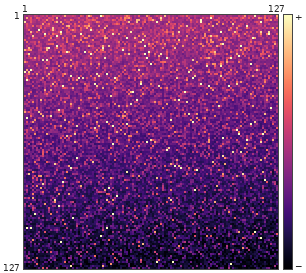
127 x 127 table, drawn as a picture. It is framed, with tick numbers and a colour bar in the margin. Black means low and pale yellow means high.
Average level on the scale: 30%. Grain: fine. Slope: up to the top. Stripes: none.
